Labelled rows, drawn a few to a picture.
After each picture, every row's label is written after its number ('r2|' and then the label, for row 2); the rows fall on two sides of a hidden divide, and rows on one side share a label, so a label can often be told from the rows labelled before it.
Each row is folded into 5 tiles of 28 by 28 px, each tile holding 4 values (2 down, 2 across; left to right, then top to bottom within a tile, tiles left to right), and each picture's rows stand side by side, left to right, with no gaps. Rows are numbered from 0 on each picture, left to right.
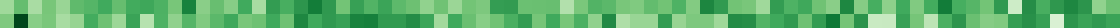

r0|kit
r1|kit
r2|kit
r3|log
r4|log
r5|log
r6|kit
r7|log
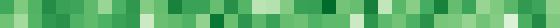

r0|log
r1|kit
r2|log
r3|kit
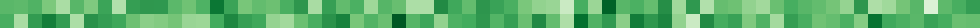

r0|log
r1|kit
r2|log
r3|log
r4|kit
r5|log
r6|log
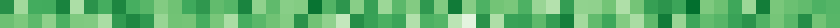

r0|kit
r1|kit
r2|kit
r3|kit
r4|log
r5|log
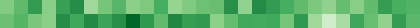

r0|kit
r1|log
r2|kit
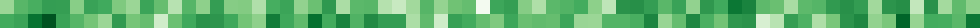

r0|log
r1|log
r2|log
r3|log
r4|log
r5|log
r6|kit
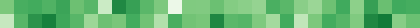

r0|log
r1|log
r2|log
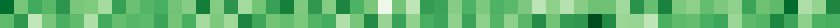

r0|kit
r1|kit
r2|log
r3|kit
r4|log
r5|kit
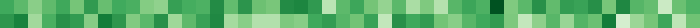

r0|kit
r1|kit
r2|log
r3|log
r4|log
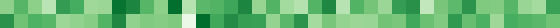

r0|log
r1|kit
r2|kit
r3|log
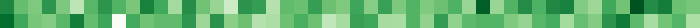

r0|kit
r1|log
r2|kit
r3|kit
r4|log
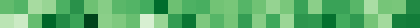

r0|log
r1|log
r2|log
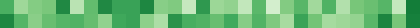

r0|kit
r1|log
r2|kit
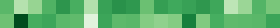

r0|kit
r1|log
